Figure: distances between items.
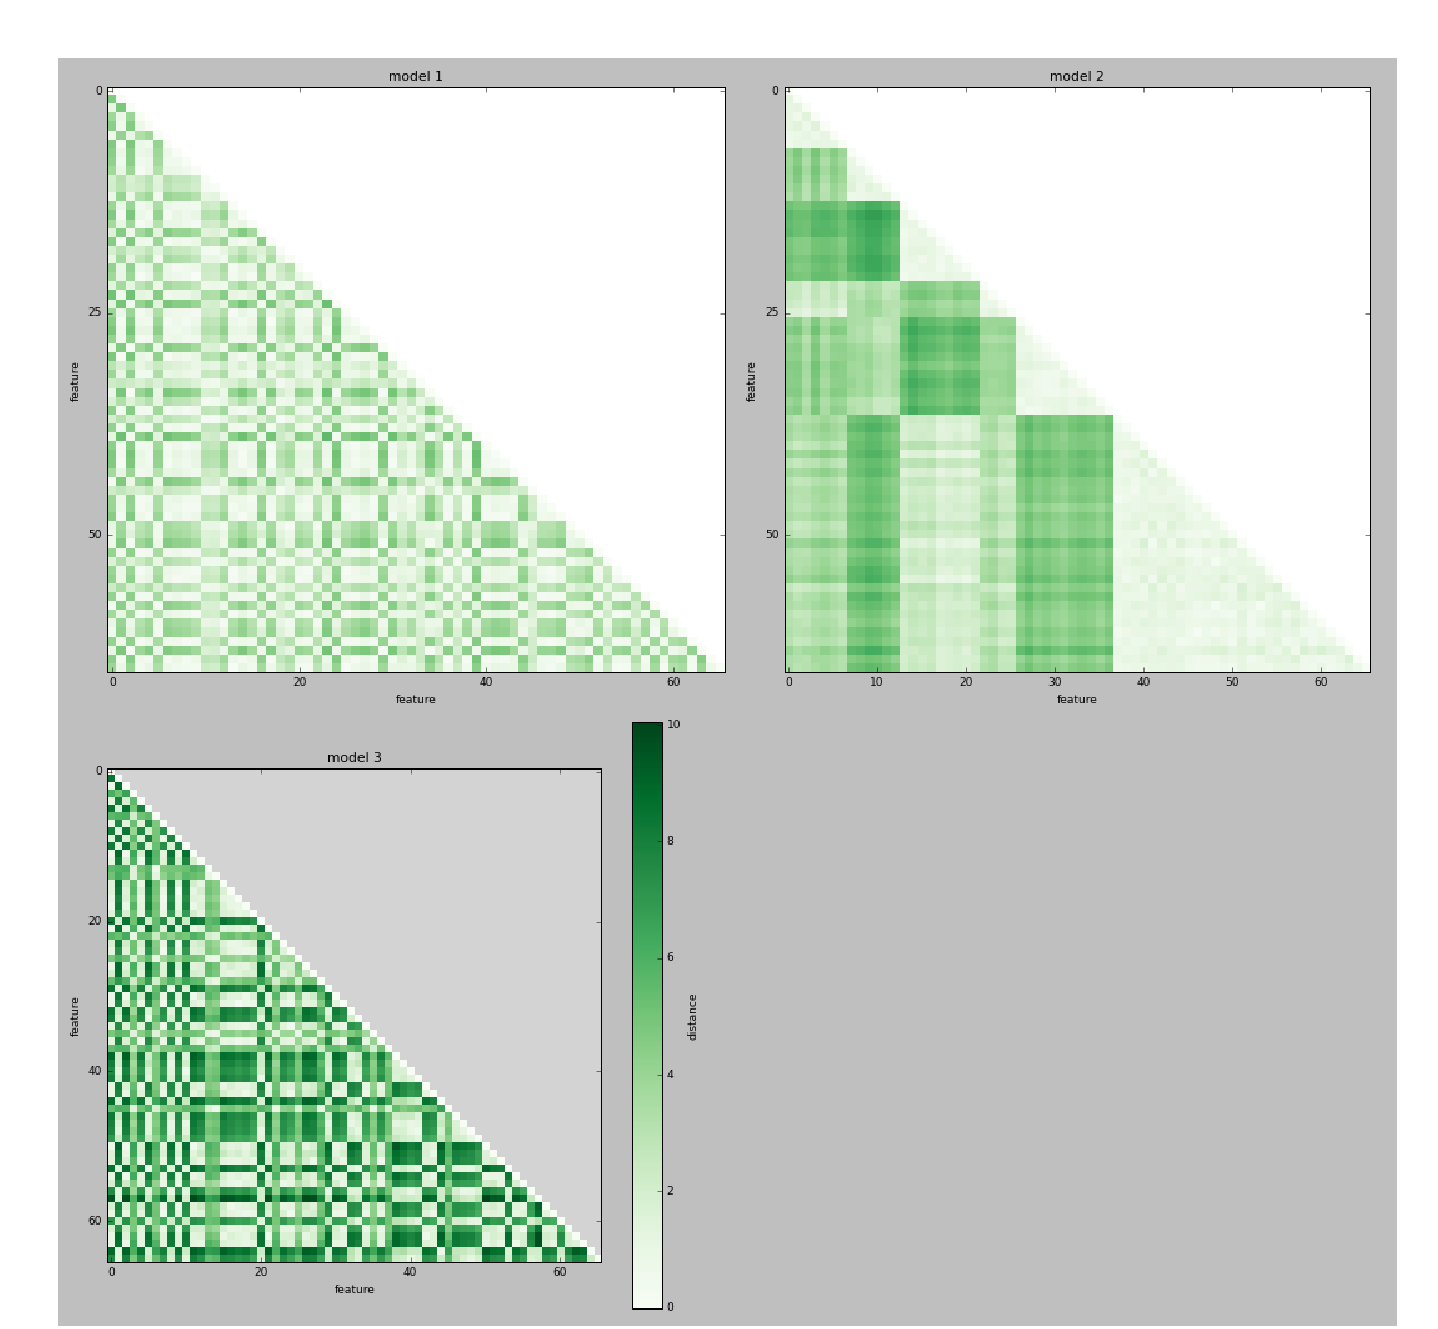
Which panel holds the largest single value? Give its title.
model 3
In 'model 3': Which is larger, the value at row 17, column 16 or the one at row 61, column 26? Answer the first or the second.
the second
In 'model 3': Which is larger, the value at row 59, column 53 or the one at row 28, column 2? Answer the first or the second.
the first
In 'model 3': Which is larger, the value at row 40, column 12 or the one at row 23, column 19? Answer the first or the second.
the first
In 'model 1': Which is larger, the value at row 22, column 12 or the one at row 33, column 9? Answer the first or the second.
the second
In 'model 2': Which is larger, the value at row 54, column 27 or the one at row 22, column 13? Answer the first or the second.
the first
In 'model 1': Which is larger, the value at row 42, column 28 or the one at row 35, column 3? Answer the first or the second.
the second
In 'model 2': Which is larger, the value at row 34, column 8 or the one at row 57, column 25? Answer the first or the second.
the first
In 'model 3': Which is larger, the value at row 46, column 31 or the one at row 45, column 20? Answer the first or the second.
the first
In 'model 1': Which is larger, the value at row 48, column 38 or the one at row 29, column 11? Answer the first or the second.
the second
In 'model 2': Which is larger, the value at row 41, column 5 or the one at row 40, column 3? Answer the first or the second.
the first
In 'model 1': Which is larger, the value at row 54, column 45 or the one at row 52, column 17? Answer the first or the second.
the first
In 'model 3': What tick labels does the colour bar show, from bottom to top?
0, 2, 4, 6, 8, 10
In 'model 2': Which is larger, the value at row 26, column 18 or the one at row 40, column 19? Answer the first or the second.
the first
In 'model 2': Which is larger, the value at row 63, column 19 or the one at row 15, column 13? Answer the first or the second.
the first
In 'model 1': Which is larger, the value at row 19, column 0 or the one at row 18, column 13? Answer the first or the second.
the second
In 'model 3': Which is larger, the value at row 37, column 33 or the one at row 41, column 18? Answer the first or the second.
the second
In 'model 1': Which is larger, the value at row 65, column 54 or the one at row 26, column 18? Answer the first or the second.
the second
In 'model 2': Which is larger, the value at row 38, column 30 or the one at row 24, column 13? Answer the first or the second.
the first
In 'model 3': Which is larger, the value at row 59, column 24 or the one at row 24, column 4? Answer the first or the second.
the second
